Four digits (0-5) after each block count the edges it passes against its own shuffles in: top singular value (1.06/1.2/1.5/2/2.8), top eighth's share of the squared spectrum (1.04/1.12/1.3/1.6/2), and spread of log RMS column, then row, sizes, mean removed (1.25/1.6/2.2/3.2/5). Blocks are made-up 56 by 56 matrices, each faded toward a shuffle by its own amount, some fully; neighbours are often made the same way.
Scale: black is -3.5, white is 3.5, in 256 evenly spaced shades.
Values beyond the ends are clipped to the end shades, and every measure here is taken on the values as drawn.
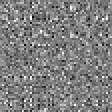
4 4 2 2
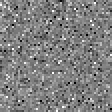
0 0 0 0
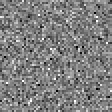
0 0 0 0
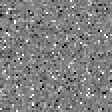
0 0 0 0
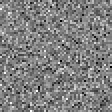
0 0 0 0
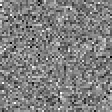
2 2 0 0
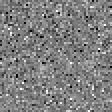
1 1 0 0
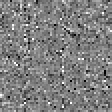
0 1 2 0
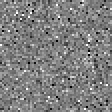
0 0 0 0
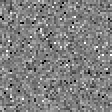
1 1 0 0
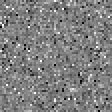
1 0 0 0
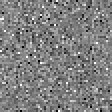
0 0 0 0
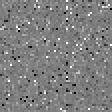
2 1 0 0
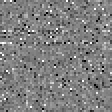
2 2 0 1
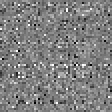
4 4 2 3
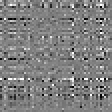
4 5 3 4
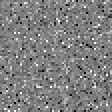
0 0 0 0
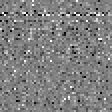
3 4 0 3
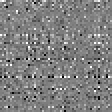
4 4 2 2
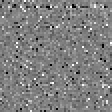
3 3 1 1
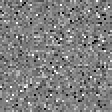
2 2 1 0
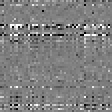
4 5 2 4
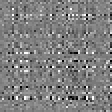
4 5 3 3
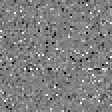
2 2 0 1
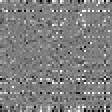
4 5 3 3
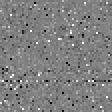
3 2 0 0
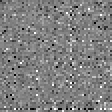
3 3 1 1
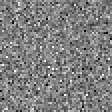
0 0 0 0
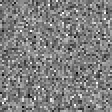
1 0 0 0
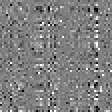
4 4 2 2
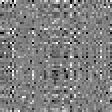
4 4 3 3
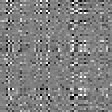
5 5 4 3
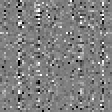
4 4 3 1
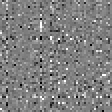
4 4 2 1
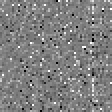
3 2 1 0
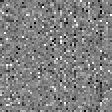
2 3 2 0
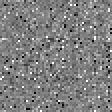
2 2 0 0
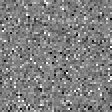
3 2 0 1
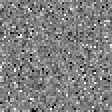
3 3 0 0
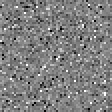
2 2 0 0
